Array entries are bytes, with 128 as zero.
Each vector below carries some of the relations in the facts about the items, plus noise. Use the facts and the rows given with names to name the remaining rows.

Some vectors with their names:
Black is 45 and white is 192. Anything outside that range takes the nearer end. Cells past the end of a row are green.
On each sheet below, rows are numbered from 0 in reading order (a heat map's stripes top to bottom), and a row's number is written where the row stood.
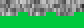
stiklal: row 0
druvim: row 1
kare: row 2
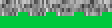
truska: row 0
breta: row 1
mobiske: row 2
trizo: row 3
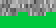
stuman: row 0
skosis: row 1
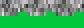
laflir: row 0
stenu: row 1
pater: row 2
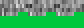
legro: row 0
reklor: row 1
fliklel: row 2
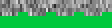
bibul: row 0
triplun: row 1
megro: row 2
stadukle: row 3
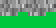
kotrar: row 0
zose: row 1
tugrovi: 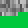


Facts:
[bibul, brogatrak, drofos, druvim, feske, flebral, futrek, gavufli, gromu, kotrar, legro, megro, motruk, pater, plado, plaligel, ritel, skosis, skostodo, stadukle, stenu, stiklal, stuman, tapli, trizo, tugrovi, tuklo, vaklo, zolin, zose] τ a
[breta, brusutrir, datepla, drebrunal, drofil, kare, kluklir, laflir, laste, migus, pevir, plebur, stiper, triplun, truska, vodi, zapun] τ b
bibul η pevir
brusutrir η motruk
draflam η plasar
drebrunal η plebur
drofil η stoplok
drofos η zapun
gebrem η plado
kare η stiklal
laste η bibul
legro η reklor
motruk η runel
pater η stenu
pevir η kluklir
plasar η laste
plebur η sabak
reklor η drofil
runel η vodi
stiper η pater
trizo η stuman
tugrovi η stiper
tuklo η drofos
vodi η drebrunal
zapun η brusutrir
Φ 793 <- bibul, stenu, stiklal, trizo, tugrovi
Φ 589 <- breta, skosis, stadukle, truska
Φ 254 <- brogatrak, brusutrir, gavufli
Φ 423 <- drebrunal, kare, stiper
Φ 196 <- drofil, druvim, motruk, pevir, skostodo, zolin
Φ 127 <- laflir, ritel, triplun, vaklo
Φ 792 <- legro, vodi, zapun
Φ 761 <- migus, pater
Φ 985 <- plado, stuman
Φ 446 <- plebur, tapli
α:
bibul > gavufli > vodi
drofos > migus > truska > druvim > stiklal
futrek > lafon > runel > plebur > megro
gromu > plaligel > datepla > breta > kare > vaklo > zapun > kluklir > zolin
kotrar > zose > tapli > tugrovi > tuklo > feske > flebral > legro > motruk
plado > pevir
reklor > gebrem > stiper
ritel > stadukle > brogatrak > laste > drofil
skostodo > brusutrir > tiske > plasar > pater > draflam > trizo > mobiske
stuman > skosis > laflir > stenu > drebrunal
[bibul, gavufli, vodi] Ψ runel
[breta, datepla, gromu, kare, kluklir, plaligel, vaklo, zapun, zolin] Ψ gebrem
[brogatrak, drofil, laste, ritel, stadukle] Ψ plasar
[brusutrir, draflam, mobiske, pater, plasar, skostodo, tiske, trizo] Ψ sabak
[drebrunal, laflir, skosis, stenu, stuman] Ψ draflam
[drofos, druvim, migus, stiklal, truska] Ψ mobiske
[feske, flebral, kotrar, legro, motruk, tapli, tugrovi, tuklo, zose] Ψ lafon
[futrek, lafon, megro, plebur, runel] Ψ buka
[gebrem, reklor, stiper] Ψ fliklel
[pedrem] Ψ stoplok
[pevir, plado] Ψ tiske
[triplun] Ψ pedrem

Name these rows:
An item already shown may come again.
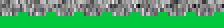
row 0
bibul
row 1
zolin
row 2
truska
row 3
pater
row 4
brusutrir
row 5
vaklo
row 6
plebur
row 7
drofil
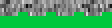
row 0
drebrunal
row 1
reklor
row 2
tuklo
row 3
vodi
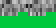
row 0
drofil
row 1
plasar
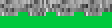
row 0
tiske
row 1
breta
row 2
tiske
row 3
gebrem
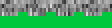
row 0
draflam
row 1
ritel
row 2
laste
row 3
draflam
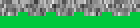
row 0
zolin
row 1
migus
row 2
datepla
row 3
brogatrak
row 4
tapli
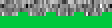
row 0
runel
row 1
truska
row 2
pevir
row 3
zapun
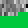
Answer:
motruk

